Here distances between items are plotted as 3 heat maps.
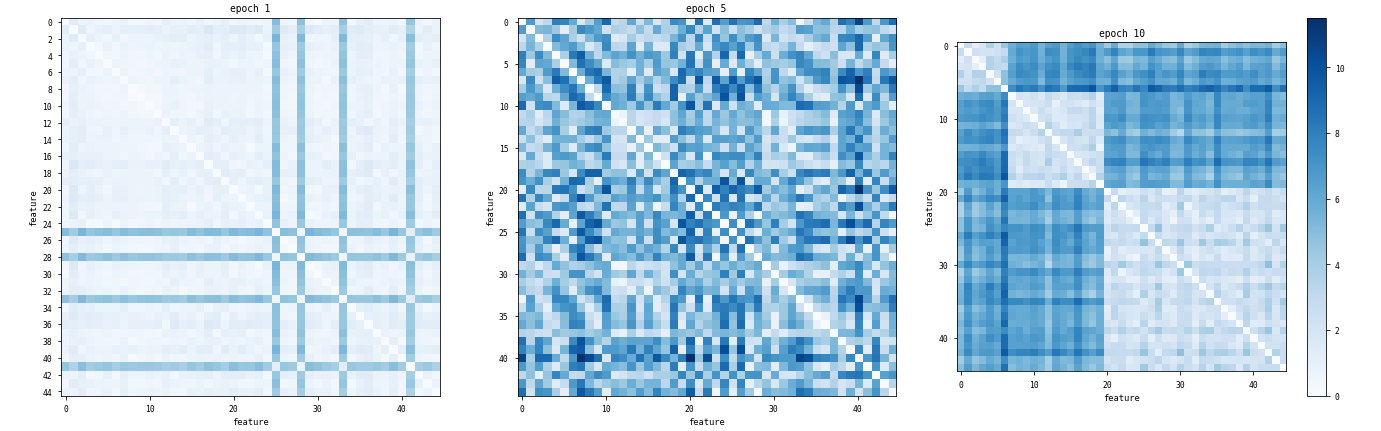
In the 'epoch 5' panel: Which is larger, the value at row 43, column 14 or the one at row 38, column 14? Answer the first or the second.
the second
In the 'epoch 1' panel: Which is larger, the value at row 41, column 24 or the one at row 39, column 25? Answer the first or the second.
the second
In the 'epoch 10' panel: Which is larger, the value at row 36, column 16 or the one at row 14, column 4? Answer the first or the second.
the first
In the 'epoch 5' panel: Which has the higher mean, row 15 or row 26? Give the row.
26
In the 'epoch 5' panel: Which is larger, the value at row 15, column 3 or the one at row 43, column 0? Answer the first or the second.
the second
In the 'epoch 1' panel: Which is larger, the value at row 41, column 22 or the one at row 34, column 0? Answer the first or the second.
the first
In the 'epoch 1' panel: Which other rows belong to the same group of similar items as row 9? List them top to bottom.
0, 1, 2, 3, 4, 5, 6, 7, 8, 10, 11, 12, 13, 14, 15, 16, 17, 18, 19, 20, 21, 22, 23, 24, 26, 27, 29, 30, 31, 32, 34, 35, 36, 37, 38, 39, 40, 42, 43, 44
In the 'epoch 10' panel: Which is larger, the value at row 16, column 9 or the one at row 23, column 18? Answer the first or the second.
the second
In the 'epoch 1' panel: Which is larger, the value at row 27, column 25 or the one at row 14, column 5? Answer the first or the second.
the first
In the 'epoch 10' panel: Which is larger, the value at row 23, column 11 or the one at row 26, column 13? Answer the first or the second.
the second
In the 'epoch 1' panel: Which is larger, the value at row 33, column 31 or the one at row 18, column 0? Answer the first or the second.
the first
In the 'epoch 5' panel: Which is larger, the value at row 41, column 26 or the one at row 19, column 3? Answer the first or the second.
the first
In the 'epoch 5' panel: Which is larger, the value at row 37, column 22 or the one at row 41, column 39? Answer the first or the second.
the first
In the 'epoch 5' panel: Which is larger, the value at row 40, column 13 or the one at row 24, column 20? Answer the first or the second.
the second
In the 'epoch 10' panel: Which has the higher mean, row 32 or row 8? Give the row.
8
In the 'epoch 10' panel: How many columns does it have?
45
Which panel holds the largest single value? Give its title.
epoch 5
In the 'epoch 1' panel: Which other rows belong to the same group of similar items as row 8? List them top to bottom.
0, 1, 2, 3, 4, 5, 6, 7, 9, 10, 11, 12, 13, 14, 15, 16, 17, 18, 19, 20, 21, 22, 23, 24, 26, 27, 29, 30, 31, 32, 34, 35, 36, 37, 38, 39, 40, 42, 43, 44
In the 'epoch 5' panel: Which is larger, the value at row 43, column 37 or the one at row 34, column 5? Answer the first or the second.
the second
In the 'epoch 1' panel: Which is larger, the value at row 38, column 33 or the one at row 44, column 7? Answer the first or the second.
the first
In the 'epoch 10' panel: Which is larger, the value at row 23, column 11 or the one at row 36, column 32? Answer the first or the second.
the first
